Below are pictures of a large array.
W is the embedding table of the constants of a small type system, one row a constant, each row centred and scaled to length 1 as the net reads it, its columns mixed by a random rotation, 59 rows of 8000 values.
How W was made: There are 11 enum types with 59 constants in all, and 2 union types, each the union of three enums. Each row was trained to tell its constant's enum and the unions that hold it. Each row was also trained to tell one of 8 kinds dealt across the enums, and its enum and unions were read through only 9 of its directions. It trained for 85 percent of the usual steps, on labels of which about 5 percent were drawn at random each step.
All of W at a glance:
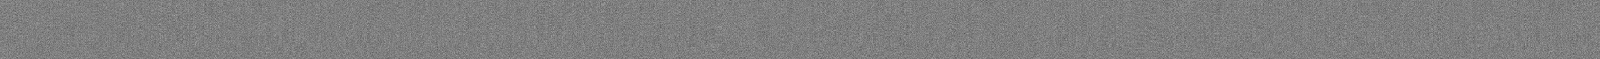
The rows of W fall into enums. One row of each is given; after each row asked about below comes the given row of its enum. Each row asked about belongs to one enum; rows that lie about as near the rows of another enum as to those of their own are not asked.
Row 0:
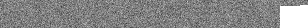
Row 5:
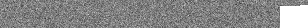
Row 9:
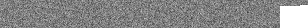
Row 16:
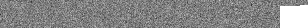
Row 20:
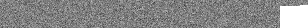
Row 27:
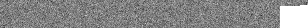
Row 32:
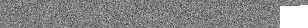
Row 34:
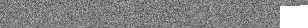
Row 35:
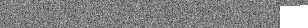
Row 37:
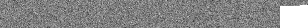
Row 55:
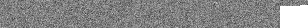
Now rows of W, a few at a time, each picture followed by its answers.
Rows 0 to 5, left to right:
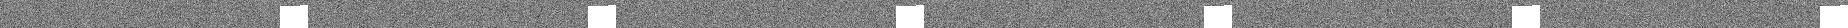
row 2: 37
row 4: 5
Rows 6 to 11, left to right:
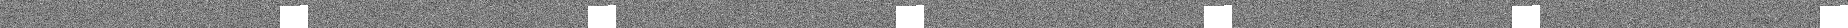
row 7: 37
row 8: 55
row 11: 5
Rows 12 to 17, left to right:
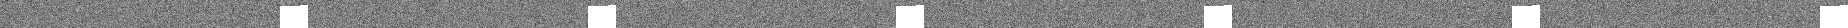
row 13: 55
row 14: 5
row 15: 20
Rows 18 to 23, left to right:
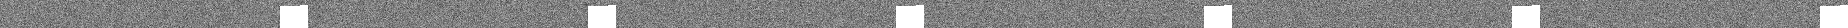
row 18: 35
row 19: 55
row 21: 5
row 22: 34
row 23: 0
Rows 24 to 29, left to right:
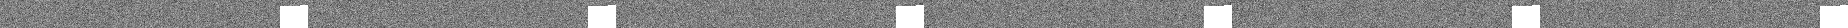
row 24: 55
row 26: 27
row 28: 16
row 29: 55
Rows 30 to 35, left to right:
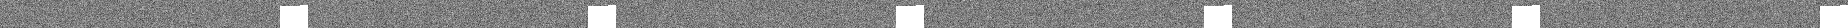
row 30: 20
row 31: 35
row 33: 20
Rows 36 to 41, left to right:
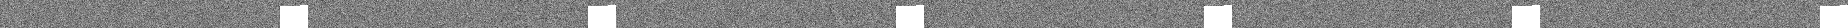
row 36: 35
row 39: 16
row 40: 35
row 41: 37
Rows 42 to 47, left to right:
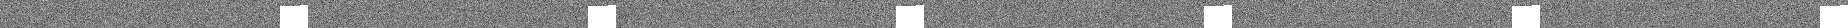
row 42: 0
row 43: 5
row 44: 27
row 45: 27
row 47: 9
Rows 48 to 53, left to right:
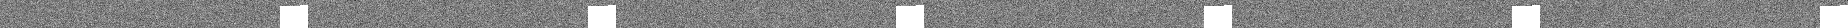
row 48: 20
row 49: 27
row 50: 16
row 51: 34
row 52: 9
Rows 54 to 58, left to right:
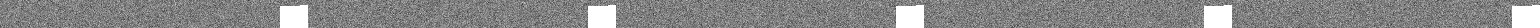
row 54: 27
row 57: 34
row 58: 37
